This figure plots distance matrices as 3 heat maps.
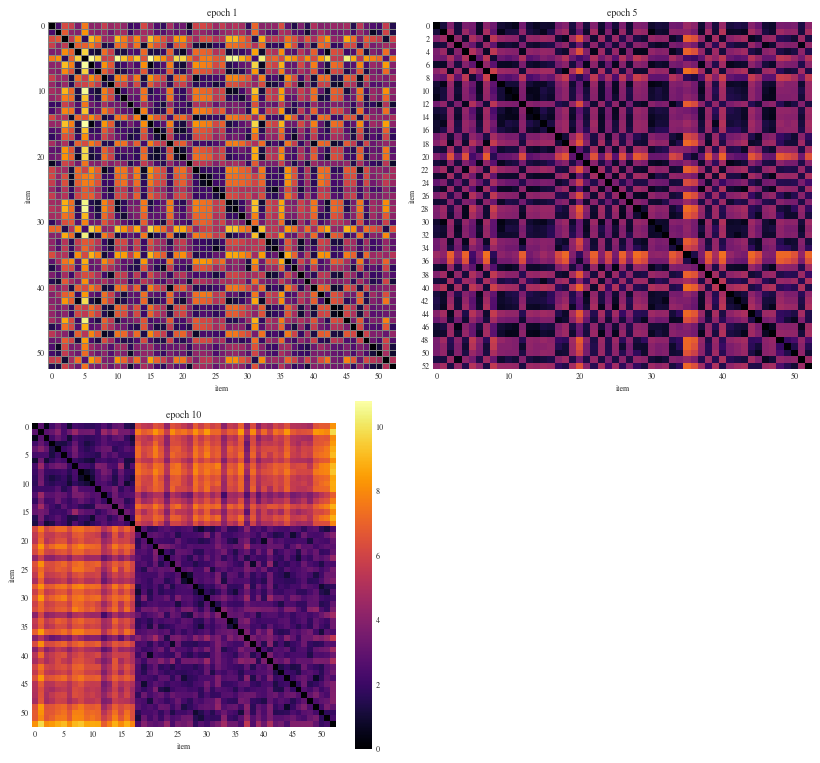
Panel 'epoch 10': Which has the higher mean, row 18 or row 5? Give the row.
5
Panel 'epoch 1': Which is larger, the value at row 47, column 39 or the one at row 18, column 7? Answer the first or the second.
the second
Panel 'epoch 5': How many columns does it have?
53
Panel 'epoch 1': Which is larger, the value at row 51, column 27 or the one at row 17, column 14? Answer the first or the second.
the first
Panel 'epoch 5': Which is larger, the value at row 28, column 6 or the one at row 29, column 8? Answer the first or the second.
the second
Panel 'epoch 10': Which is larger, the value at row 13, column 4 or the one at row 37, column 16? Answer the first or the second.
the second
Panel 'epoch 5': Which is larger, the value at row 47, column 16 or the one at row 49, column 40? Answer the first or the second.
the second
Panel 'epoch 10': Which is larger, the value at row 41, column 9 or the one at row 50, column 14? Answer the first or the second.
the second
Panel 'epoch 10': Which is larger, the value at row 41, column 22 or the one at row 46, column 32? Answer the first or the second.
the first
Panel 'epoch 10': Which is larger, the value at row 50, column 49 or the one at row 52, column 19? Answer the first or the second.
the second
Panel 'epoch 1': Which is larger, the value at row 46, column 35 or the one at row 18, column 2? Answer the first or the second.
the first
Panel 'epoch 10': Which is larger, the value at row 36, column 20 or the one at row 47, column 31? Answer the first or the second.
the first
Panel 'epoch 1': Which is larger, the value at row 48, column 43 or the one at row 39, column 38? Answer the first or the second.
the first
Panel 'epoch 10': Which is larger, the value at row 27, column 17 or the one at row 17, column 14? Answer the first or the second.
the first
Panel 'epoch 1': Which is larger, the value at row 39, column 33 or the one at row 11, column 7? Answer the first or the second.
the first
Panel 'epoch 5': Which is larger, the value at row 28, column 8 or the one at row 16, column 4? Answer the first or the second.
the first
